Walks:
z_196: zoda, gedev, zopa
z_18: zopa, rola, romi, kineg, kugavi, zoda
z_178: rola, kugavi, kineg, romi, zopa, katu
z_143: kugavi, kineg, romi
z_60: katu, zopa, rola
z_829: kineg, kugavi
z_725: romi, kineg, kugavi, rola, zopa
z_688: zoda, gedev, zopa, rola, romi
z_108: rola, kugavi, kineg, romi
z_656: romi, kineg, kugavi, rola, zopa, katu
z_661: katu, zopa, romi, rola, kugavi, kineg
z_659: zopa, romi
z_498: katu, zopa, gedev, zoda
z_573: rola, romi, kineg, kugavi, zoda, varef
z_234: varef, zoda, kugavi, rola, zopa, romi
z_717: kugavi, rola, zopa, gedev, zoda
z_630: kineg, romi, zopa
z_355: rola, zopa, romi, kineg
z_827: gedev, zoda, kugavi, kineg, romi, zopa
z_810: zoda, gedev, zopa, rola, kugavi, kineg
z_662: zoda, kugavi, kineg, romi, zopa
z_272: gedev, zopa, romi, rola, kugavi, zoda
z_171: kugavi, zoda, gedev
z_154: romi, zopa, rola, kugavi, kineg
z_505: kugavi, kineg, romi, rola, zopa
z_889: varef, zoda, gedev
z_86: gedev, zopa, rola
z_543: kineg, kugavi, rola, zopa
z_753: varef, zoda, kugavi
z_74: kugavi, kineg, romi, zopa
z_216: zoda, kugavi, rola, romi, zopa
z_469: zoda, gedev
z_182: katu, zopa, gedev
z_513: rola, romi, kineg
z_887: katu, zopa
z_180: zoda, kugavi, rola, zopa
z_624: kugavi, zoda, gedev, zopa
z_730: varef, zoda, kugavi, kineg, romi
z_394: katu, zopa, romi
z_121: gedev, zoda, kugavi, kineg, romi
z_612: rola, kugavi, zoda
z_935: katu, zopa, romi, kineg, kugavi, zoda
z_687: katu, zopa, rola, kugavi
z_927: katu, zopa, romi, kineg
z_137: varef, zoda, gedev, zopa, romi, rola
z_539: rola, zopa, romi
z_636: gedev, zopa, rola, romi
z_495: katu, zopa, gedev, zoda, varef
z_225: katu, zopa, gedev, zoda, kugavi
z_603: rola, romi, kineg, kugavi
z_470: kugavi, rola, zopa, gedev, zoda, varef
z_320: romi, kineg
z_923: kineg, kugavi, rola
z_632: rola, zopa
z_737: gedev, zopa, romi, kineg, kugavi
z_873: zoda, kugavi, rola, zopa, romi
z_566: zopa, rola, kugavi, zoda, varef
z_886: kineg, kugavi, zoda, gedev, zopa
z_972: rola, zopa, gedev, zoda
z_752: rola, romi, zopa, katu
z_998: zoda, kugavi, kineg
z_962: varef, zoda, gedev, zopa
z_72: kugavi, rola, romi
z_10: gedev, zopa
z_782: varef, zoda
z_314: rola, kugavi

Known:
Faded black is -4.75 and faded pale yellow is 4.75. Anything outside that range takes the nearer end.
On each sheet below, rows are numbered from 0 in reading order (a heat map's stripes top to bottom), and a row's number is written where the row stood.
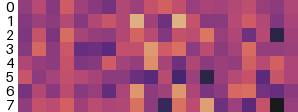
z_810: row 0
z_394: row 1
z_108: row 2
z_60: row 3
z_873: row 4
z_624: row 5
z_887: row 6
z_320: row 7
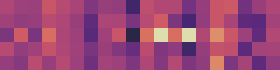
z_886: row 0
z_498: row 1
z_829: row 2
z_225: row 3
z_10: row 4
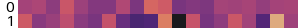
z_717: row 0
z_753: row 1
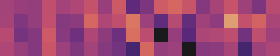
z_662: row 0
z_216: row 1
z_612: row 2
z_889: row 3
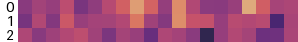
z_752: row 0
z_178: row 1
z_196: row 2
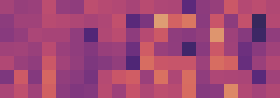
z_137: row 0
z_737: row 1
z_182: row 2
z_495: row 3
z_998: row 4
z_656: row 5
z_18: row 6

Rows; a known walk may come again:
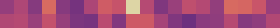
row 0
z_72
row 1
z_972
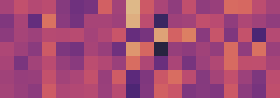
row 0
z_636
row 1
z_314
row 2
z_737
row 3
z_180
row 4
z_272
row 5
z_662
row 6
z_827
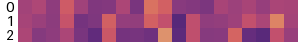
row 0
z_717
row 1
z_234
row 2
z_782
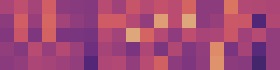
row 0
z_18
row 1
z_603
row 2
z_687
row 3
z_10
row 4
z_182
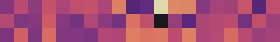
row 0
z_74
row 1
z_612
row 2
z_543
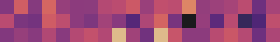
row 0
z_725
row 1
z_469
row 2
z_394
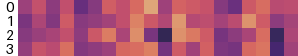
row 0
z_539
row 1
z_661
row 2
z_630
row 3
z_513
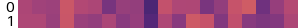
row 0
z_886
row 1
z_730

